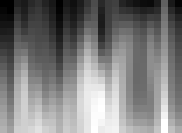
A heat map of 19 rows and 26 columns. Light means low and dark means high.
Overall the values sit about 50% of the way up the scale. The bottom middle is the ninth with the lowest average. Values rise toward the top. The ninth with the highest average is the top left. The grain runs up and down.
